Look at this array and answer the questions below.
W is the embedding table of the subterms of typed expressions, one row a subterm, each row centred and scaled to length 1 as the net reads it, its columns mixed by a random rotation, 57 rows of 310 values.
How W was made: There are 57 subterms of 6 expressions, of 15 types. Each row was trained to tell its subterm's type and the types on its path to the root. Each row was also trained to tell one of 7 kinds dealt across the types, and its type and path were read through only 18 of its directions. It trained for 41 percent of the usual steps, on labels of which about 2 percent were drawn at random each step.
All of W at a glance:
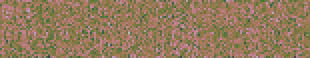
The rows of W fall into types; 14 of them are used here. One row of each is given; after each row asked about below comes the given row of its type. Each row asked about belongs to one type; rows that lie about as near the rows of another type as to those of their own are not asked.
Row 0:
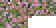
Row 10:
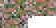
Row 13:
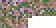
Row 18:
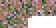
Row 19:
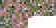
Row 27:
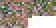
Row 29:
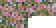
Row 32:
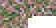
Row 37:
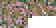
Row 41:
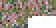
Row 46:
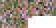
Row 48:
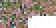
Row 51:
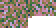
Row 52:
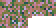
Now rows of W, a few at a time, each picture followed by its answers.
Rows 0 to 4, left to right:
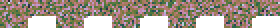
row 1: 52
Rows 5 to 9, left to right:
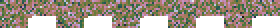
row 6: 29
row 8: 13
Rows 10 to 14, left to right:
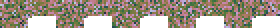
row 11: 18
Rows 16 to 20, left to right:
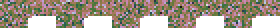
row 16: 0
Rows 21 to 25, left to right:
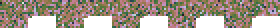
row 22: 41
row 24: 48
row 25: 51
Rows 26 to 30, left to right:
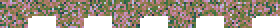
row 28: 41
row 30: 10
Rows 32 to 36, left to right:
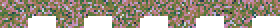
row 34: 37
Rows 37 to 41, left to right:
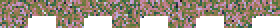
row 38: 13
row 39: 10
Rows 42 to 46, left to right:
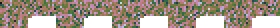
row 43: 10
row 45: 48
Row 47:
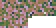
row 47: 37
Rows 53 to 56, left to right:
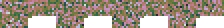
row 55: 0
